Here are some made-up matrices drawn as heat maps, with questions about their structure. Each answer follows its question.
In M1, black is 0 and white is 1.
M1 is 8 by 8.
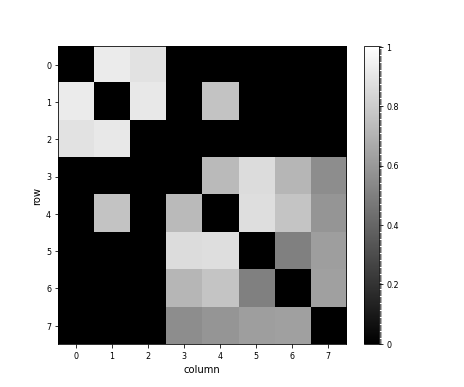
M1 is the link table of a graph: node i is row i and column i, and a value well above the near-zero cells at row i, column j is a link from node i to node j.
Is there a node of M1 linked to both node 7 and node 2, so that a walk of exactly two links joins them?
no
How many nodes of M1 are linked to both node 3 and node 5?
3
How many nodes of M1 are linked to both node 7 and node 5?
3
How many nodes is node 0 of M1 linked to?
2
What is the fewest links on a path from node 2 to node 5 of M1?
3
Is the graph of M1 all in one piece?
yes
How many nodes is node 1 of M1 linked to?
3
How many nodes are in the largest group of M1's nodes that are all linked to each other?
5
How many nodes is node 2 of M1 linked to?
2
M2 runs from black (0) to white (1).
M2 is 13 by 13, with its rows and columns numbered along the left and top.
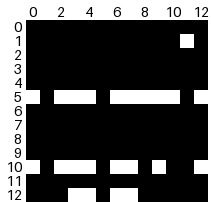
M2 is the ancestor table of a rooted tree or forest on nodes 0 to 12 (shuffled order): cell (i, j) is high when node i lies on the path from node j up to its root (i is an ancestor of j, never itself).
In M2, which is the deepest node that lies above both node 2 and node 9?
10
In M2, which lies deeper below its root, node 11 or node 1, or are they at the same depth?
node 11
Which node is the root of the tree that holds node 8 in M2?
5
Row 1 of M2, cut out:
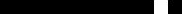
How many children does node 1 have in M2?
1
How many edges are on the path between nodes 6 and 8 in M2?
4
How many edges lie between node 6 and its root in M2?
3
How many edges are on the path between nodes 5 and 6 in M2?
3
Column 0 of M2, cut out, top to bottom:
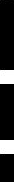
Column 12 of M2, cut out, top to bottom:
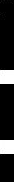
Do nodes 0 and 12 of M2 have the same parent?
yes
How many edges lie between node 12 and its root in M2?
2
